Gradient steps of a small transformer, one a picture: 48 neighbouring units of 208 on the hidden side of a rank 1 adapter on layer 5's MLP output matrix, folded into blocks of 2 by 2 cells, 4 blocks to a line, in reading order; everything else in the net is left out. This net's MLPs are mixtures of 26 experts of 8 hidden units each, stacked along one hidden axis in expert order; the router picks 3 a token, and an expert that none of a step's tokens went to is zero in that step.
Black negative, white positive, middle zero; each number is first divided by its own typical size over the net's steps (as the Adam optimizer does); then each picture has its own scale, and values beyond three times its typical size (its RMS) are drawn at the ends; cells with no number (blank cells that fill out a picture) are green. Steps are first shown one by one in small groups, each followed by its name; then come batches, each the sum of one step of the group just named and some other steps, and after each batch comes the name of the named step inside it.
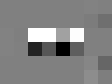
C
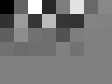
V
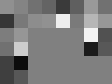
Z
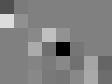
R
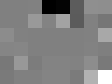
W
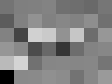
C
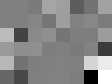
W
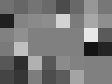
Z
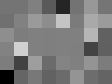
Z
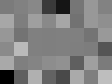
W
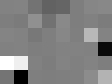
W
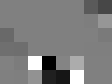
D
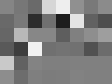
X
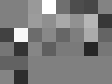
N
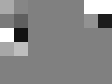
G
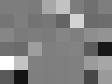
X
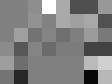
N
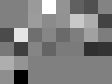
N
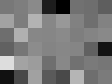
D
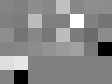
G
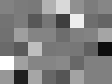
X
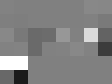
G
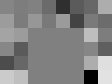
G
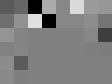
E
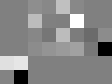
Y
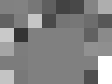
E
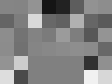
Y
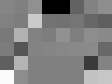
Y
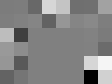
E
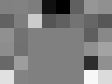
E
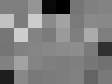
Y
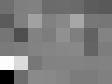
Y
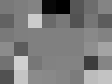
E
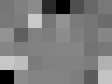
Y
